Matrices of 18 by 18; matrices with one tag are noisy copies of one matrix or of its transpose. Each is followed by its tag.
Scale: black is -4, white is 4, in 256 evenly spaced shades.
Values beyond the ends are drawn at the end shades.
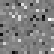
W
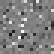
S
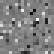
S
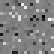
W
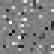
S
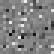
S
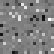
W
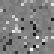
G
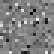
S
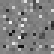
S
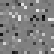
W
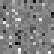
W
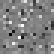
S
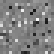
S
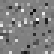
S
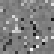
G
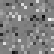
W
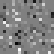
W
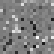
G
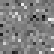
W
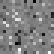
W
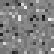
W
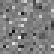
S
